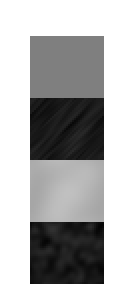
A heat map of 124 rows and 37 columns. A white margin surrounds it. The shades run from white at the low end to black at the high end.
It is made of 4 by 1 panels. Panel 1,1: middling, flat. Panel 2,1: very high, slanting up to the right, faint in contrast. Panel 3,1: low, smooth, faint in contrast. Panel 4,1: very high, blotchy, faint in contrast.
